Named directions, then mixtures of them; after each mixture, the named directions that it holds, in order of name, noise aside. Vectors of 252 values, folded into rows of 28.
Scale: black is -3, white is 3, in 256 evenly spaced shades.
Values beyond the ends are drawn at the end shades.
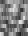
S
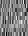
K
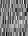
K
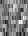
K, S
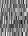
K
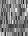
K, S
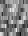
S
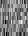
K, S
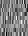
K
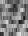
S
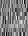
K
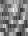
S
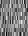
K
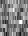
K, S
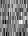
K, S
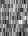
K, S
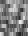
S
